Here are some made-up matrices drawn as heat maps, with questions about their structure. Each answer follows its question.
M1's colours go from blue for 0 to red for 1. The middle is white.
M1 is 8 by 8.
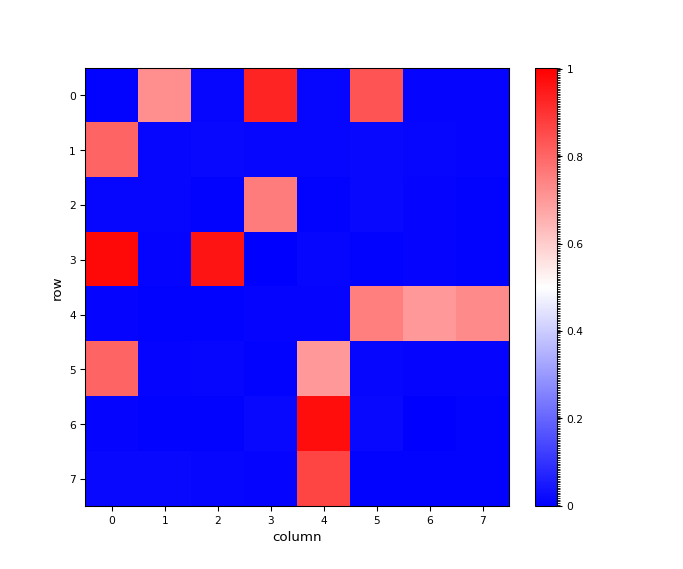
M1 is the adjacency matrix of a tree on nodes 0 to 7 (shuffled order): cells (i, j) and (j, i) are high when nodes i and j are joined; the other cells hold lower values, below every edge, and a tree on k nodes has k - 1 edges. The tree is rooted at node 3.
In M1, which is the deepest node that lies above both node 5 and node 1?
0
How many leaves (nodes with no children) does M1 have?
4
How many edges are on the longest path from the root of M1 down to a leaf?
4
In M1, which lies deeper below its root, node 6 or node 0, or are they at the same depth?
node 6
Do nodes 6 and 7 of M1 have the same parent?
yes
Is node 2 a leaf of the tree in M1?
yes
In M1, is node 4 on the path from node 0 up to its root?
no
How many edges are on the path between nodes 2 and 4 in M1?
4
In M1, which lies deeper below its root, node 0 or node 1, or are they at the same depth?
node 1
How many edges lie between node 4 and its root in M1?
3
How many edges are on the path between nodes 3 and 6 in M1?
4
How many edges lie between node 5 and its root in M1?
2
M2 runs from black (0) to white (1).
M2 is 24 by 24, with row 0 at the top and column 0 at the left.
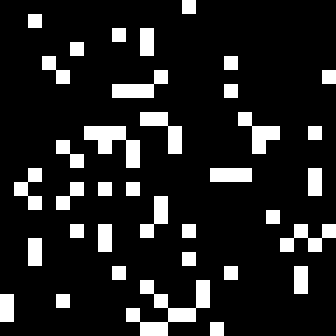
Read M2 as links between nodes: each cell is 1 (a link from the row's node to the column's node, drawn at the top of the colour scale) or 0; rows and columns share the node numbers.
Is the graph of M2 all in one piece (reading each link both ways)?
yes
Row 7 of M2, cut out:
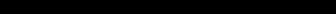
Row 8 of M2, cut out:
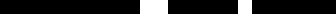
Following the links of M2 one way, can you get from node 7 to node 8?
no
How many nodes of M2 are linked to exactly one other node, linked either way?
0
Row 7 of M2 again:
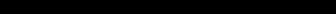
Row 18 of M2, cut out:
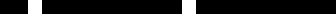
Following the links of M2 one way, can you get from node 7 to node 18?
no
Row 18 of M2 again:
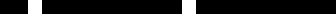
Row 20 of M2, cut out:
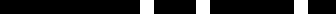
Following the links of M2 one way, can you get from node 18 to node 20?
yes
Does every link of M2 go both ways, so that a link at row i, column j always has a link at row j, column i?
no
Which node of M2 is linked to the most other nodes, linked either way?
node 10
